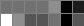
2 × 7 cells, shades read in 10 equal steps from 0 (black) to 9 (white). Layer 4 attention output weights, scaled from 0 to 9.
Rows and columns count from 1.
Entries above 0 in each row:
6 6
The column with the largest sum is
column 1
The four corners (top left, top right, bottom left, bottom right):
4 1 9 3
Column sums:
13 9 7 7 9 0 4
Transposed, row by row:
4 9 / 4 5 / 4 3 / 4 3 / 5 4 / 0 0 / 1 3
